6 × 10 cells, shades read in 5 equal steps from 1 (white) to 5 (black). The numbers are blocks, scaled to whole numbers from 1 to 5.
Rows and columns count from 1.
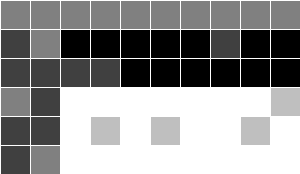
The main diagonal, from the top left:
3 3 4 1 1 1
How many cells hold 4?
10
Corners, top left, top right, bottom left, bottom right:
3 3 4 1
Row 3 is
4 4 4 4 5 5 5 5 5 5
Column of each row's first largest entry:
1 3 5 2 1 1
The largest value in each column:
4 4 5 5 5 5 5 5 5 5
